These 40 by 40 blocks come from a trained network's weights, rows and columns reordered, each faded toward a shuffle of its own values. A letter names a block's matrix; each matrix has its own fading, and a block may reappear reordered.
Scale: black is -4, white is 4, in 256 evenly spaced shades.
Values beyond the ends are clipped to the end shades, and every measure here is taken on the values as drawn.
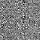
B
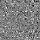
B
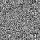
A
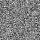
A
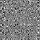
B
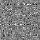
B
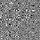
B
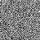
A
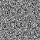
A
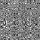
B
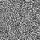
A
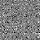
B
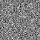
A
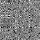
B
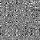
B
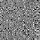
B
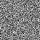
A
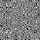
B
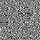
B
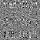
B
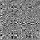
B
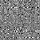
B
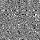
B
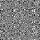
B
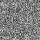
A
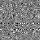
B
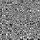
B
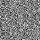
A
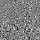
B
